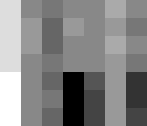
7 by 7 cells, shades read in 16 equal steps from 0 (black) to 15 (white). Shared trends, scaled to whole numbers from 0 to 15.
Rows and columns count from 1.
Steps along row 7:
down down down up up down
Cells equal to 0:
3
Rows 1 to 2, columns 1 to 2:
13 8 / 13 9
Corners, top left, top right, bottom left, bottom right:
13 8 15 4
